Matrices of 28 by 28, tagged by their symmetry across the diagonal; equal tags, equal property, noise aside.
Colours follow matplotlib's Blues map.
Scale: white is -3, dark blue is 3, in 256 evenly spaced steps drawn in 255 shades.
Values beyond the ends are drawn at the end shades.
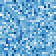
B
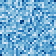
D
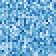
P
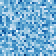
P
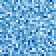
B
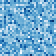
B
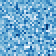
B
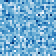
B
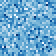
D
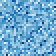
D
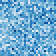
P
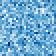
P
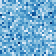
P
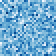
D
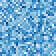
D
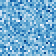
B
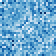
D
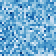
P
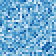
D
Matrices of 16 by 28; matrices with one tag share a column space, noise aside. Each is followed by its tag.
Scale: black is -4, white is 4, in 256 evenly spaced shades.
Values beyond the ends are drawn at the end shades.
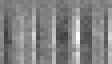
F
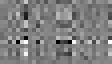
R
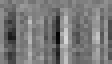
F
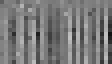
F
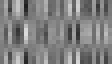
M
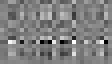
R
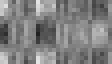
M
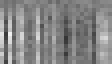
F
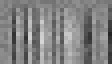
F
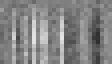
F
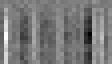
F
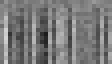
F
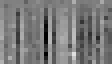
F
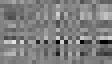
R
